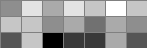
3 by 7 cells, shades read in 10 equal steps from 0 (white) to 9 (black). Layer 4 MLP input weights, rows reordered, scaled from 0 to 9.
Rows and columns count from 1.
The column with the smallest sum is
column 2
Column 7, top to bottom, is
2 4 6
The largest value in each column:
6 2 9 7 7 3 6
